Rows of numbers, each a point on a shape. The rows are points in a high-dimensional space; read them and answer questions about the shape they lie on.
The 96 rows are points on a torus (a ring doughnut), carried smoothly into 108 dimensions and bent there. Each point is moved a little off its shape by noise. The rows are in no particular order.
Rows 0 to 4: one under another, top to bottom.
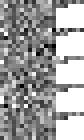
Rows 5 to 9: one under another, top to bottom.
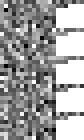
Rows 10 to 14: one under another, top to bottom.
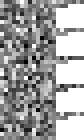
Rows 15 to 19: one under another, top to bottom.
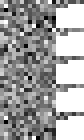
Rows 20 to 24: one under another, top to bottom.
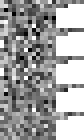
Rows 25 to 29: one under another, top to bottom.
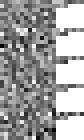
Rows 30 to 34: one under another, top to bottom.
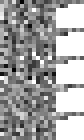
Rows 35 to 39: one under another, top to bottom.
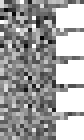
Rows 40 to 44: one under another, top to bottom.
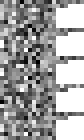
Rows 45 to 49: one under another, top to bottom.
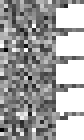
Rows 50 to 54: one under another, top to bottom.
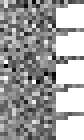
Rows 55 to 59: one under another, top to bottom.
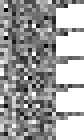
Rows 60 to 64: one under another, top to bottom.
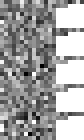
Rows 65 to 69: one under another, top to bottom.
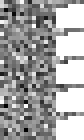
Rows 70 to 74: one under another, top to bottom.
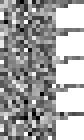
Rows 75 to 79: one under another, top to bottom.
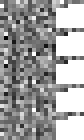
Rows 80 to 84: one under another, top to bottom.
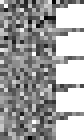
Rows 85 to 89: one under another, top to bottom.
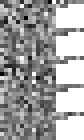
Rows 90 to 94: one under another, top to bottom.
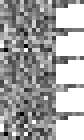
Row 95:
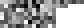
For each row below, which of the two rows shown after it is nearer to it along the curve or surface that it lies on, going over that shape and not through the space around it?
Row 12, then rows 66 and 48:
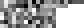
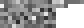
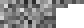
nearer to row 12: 48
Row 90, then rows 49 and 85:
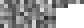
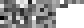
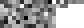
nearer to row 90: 49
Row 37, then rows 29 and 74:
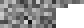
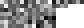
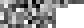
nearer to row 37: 74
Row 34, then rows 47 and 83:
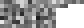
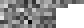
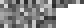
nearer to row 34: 83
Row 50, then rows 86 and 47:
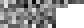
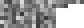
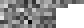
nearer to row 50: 47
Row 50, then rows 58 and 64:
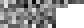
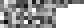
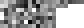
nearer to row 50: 58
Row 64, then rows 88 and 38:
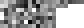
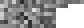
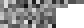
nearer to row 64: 88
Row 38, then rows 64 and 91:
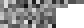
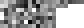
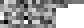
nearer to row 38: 91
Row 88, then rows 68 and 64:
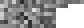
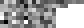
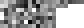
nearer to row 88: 64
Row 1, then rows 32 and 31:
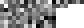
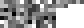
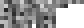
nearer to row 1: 32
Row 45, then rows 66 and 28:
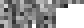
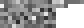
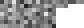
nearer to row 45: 66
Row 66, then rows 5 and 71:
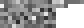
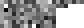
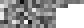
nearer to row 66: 71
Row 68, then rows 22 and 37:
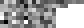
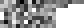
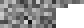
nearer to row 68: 22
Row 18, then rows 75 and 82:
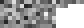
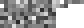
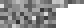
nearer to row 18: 82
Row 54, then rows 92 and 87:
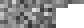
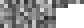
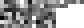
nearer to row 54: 92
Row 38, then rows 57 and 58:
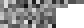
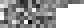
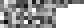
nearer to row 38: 58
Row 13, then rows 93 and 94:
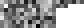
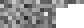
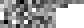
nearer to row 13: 94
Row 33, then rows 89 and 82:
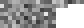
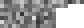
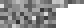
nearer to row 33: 82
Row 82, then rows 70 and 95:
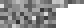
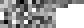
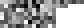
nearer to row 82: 70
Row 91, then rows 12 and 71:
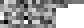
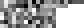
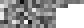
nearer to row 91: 12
